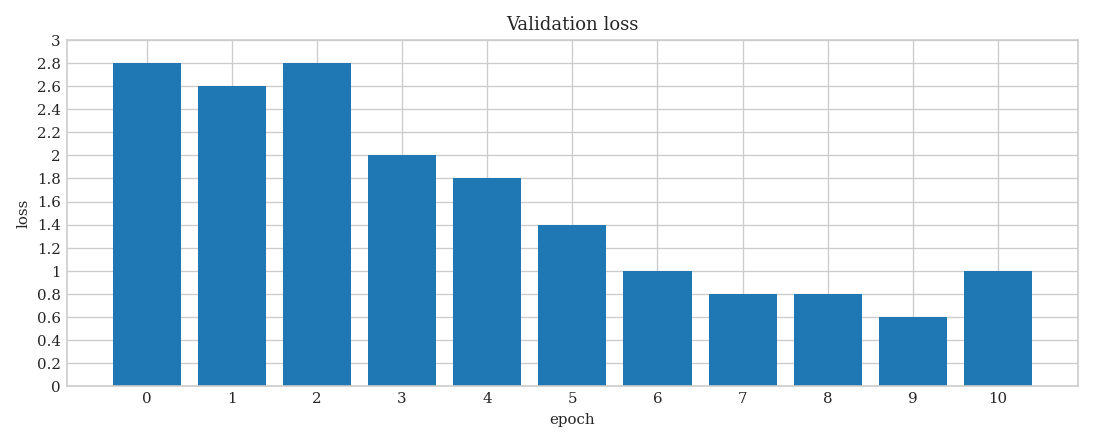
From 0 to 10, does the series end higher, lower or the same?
lower
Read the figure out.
Title: Validation loss
x-axis: epoch, ticks 0 1 2 3 4 5 6 7 8 9 10
y-axis: loss, ticks 0 0.2 0.4 0.6 0.8 1 1.2 1.4 1.6 1.8 2 2.2 2.4 2.6 2.8 3
Values:
2.8 2.6 2.8 2 1.8 1.4 1 0.8 0.8 0.6 1
